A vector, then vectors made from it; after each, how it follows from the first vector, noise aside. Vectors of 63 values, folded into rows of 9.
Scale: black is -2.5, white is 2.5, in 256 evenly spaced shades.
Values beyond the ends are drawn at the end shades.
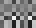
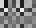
reversed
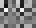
reversed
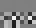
partly zeroed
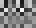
reversed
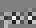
partly zeroed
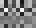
reversed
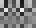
reversed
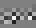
partly zeroed
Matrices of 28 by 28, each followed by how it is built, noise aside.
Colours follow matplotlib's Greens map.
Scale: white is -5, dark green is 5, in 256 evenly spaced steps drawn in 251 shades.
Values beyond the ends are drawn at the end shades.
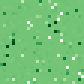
sparse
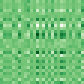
low rank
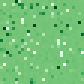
sparse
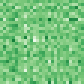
low rank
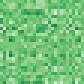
low rank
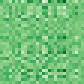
low rank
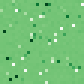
sparse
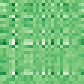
low rank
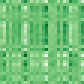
low rank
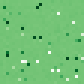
sparse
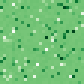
sparse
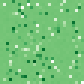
sparse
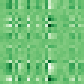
low rank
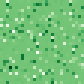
sparse
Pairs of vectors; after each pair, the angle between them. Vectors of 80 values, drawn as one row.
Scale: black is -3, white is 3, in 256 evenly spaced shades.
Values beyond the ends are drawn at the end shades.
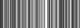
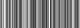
partly opposed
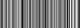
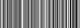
nearly opposite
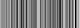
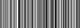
partly opposed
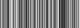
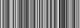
nearly parallel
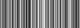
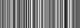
partly aligned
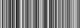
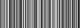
orthogonal
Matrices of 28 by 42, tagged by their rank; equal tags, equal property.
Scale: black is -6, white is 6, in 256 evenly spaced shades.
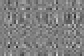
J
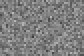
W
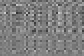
J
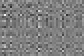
J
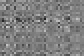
J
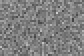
W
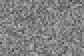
W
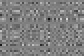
J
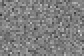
W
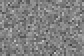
W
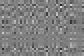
J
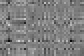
J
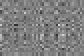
J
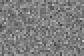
W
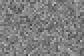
W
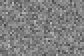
W
